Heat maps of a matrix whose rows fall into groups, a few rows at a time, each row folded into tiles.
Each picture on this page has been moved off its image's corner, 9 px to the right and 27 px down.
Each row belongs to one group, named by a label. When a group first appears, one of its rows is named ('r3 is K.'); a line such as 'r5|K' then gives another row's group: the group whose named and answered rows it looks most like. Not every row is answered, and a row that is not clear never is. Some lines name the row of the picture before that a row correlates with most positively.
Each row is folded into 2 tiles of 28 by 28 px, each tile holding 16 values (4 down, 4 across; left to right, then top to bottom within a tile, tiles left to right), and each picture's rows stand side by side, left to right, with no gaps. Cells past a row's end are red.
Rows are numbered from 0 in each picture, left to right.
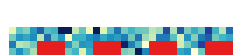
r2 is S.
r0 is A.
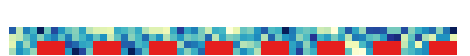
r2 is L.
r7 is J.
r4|A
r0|J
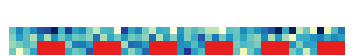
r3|L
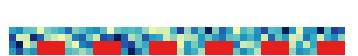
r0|L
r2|L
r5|J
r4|A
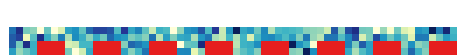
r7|J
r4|J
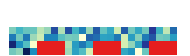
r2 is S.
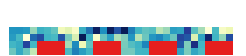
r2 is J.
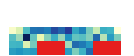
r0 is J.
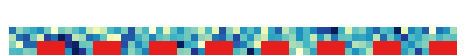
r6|A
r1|L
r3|S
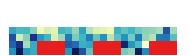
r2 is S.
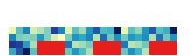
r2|A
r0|L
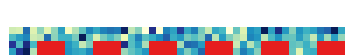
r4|J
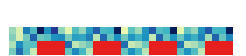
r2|A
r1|A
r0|J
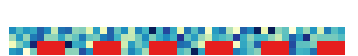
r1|S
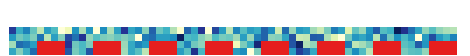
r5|L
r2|J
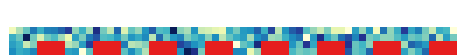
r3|L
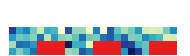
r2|L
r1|S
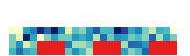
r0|J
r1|A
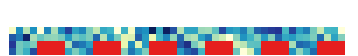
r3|L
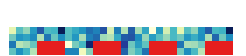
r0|A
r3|A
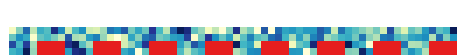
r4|S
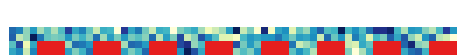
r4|S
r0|L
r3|L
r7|L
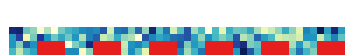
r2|J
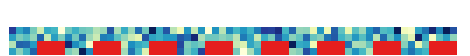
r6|A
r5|S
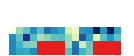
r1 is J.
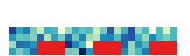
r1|S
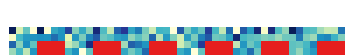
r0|S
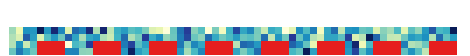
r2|L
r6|L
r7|A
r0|J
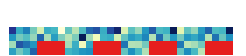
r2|A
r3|A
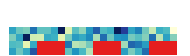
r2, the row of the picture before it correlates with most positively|0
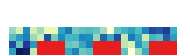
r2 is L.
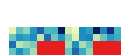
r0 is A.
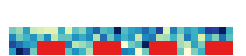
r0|L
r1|A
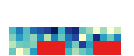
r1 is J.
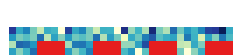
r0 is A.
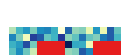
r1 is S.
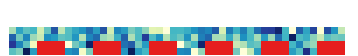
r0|S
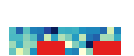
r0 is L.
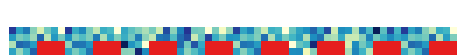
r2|S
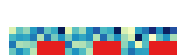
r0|A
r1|A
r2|J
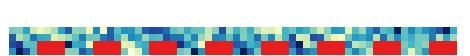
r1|S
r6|A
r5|L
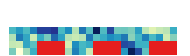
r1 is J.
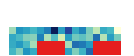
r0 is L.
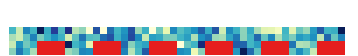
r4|L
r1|S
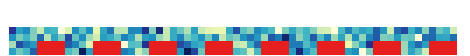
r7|J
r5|L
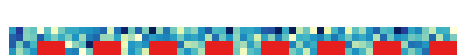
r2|J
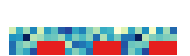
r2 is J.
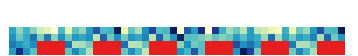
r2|A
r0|L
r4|L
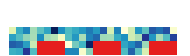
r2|J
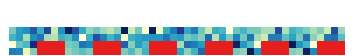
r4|S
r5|S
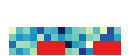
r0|A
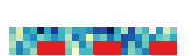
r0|J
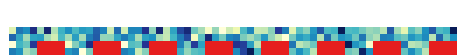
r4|L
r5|A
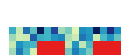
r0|J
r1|J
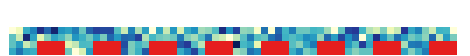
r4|S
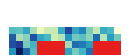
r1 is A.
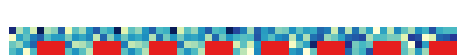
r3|A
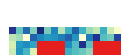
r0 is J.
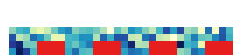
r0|L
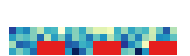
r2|S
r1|L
